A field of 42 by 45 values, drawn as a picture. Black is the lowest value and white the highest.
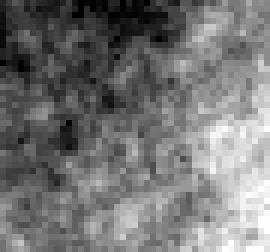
There are no regular stripes. There is an overall slope up to the bottom right. The ninth with the highest average is the bottom right. The texture is blotchy.
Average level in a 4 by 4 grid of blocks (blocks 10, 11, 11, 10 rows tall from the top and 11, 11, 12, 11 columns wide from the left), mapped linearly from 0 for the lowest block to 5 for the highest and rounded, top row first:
0 0 1 3 / 1 1 2 4 / 1 2 3 5 / 2 3 3 5
